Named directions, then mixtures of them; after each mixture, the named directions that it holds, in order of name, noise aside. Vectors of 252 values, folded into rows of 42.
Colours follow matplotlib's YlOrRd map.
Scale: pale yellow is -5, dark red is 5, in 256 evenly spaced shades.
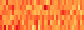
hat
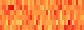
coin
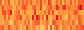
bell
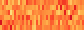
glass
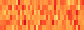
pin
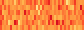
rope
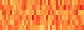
bell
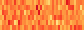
rope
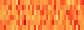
pin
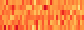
hat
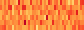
bell, pin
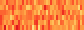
hat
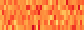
hat, rope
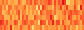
glass, pin, rope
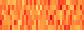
coin, glass, rope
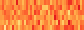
coin, hat, pin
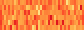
hat, rope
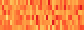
bell, glass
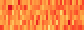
bell, coin, pin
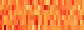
hat
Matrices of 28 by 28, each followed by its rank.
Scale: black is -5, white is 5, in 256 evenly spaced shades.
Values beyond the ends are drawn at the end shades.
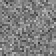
full rank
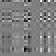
two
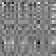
three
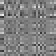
two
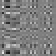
two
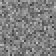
full rank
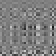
two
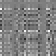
two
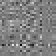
three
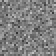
full rank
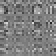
three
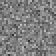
full rank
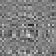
three
